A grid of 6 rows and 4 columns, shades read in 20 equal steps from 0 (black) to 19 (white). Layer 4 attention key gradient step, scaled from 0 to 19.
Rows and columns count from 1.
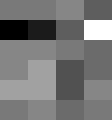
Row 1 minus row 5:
-3 -3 4 -3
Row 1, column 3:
10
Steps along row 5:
same down up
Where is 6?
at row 4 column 3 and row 5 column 3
